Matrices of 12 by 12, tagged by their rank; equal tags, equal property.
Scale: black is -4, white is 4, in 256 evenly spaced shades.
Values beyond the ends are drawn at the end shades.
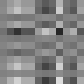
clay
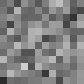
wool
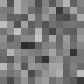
wool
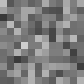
wool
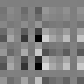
clay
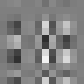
clay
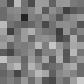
wool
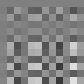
clay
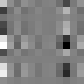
clay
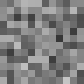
wool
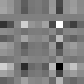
clay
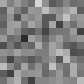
wool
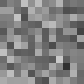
wool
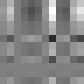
clay
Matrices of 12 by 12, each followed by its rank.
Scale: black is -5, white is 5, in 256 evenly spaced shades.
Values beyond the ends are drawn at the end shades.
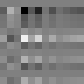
one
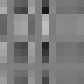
one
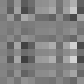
one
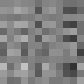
two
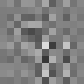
two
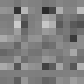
two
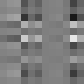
one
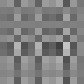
one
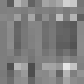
two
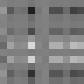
one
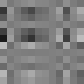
one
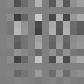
one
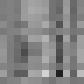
two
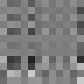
two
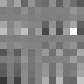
two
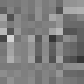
two
